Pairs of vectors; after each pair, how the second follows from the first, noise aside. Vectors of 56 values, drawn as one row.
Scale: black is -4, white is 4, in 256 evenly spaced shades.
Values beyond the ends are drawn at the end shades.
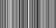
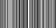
copied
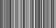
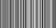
sign-scrambled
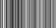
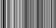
negated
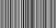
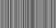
shrunk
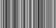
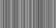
shrunk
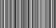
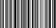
scaled up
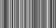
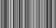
sign-scrambled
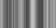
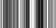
scaled up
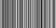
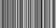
copied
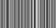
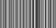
negated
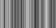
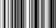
scaled up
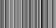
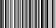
scaled up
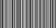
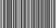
negated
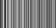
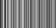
copied
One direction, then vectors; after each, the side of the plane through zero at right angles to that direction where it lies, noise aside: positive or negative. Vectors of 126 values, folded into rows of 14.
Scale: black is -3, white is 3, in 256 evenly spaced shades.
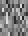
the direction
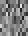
positive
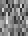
positive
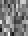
positive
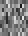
negative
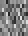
positive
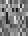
negative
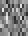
positive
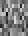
negative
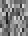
negative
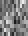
positive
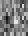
negative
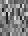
negative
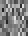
negative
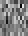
negative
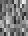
positive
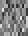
positive
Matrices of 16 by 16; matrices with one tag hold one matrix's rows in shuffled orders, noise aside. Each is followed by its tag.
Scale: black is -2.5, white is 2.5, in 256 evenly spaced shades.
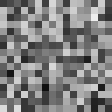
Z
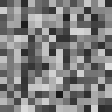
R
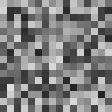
Z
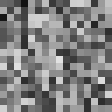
R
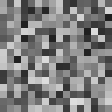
R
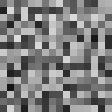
Z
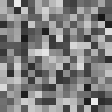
R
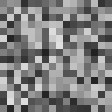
Z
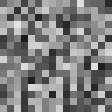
R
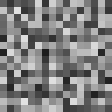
Z
